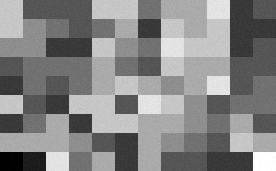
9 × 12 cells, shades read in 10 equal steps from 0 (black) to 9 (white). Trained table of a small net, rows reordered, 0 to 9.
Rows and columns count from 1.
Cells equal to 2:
15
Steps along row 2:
down down down up up down up down up down same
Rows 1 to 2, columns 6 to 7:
7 4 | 6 2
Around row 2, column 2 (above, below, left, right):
3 5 7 4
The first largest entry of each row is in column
10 1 8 8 10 7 5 11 12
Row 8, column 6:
2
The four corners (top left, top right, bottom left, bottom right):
7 3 0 9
